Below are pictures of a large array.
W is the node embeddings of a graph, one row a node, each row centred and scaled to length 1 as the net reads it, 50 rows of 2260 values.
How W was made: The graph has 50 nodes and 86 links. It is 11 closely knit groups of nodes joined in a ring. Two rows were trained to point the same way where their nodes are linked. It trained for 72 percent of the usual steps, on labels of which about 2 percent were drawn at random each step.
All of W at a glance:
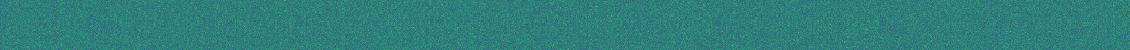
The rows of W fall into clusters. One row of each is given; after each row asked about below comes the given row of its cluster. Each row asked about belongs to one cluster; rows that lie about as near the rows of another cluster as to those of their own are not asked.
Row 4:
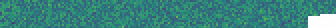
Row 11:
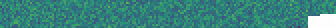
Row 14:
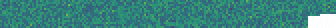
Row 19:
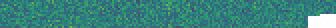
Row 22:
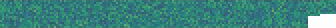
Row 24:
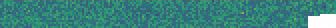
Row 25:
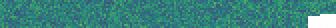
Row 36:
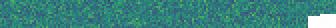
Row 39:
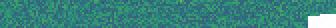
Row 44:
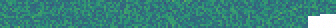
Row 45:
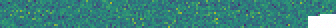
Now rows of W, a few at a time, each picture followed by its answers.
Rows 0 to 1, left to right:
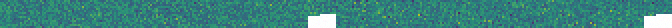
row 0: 39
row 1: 44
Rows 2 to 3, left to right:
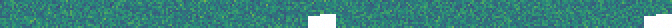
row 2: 24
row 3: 44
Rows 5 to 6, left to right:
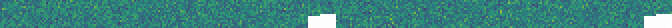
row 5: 45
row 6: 22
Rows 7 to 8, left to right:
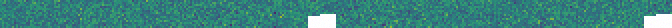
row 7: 25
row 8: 36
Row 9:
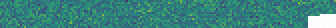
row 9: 39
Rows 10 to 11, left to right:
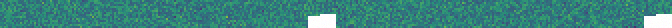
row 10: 39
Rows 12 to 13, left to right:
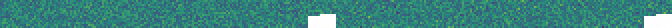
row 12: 45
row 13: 44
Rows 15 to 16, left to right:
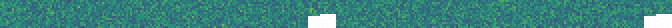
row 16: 14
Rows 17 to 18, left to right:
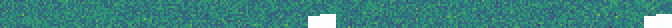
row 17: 24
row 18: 25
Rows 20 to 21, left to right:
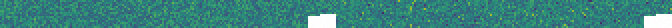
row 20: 22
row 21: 22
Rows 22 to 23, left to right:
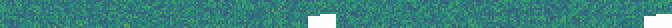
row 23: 11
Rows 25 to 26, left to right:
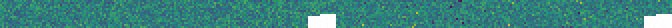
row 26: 44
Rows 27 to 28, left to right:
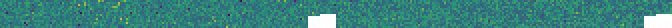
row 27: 44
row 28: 24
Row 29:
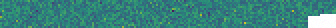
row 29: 4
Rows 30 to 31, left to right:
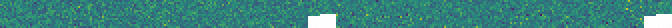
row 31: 11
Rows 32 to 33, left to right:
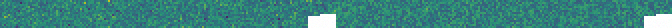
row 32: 24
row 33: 4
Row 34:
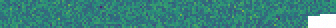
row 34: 14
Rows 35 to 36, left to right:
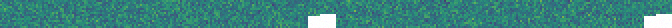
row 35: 19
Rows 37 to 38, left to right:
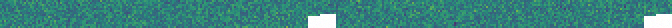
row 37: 36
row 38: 45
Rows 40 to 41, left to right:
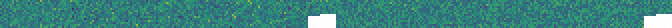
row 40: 11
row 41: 14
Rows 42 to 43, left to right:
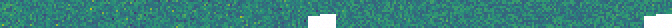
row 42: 4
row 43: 39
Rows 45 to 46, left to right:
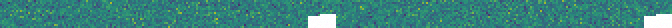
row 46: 4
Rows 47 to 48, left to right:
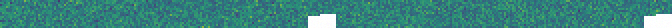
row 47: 4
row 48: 19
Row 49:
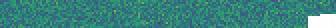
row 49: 36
